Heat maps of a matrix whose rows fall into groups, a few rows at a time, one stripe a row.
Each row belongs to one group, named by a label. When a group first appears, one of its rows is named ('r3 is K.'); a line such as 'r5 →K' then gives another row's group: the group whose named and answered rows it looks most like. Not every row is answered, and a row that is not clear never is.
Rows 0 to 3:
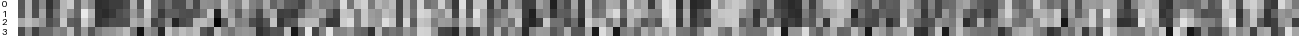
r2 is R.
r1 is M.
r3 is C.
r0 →M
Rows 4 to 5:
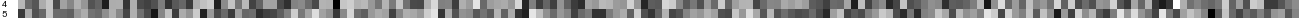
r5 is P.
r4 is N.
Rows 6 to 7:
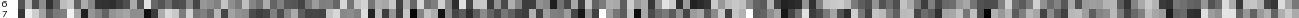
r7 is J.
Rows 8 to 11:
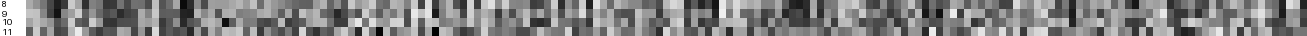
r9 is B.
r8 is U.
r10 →R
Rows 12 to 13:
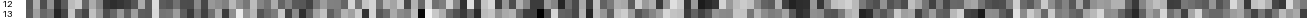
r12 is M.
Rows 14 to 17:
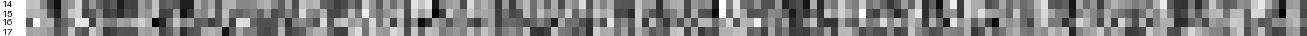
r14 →B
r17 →R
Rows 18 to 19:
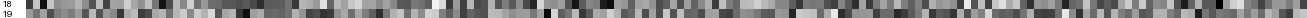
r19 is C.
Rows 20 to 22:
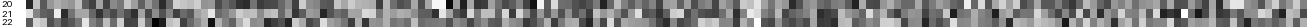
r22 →P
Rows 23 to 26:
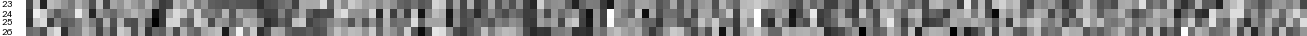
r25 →P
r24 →J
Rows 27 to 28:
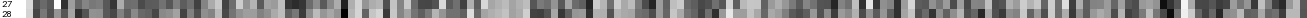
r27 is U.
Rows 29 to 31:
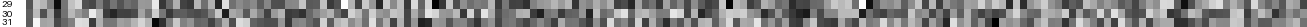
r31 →J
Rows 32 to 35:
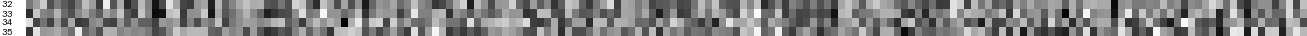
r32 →P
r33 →P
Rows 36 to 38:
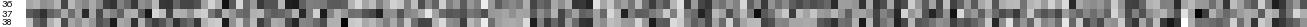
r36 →R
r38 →N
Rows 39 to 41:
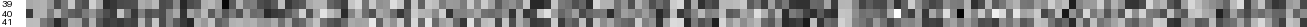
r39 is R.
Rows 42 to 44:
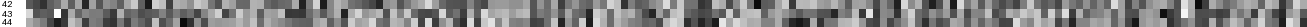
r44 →U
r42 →C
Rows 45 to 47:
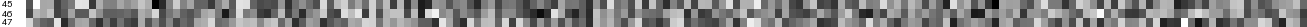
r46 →R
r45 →J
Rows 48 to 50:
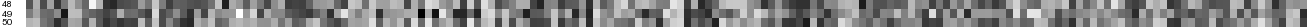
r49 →U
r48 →M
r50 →B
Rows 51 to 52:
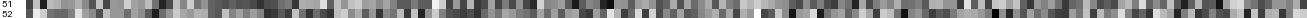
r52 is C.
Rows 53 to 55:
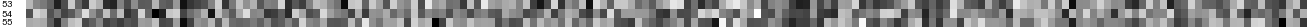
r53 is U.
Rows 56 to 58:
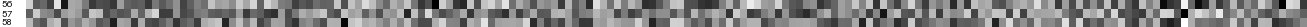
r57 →R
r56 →U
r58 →N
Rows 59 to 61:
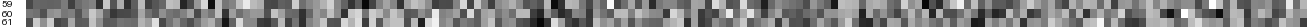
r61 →R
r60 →M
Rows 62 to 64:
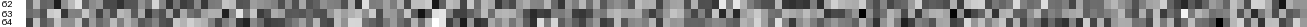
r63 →N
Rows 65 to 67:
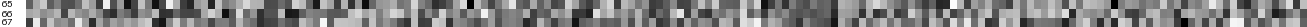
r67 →J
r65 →P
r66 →R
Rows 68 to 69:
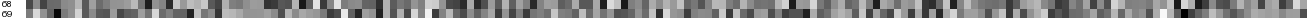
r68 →C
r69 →B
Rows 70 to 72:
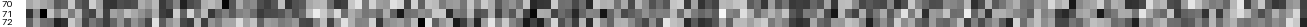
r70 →R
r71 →J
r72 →U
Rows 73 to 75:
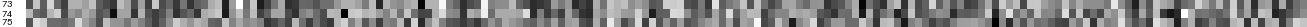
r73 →N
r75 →C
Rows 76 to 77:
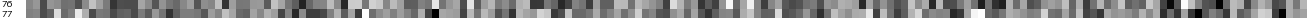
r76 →M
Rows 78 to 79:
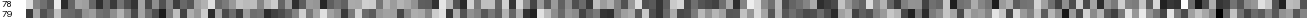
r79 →P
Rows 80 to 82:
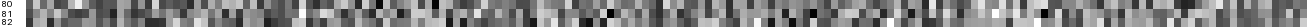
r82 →P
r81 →P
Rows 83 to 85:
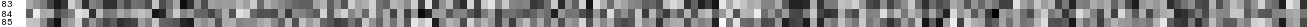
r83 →U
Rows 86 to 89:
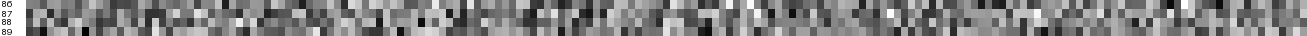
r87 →P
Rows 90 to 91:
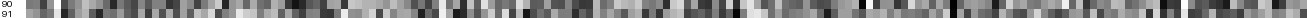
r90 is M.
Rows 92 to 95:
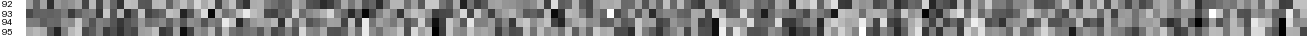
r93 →P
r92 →C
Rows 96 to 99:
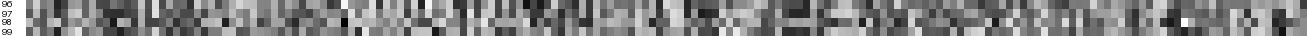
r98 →N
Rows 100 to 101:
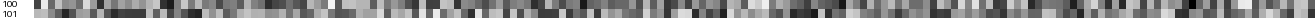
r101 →B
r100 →J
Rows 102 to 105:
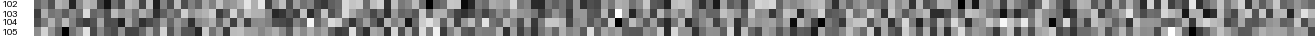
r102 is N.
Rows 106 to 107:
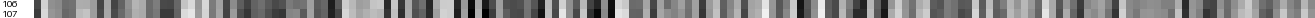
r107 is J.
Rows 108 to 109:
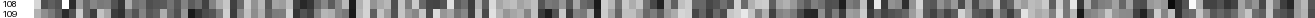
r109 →U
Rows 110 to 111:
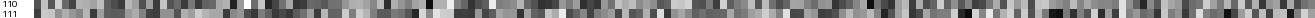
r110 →N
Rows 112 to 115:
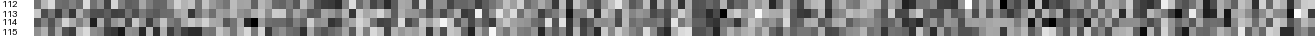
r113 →U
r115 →N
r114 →C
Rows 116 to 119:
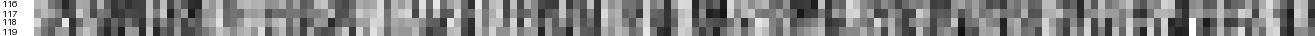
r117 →R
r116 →B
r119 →N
